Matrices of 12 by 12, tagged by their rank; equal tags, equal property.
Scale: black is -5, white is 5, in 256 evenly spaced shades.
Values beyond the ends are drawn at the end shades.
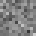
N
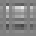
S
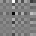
S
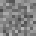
N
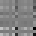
S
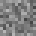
N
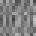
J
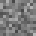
N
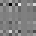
S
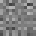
J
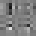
J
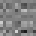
J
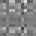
J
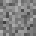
N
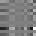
S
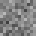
N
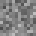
N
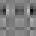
S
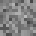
N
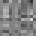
J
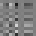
S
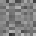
J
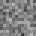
N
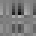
S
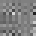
J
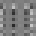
S
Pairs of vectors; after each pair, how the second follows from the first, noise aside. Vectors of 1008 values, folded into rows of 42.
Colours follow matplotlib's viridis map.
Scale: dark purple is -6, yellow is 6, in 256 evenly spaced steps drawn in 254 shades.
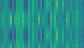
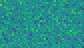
shuffled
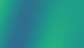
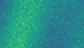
negated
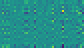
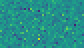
shuffled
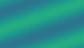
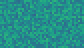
shuffled
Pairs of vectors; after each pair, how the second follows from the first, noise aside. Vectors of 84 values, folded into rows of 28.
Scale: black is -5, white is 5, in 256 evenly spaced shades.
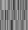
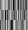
scaled up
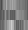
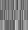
shuffled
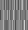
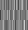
copied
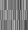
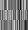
scaled up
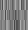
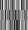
scaled up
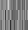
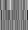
shuffled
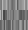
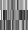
scaled up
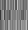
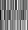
scaled up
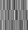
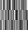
scaled up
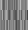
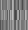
shuffled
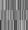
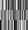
scaled up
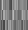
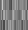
copied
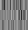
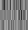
copied
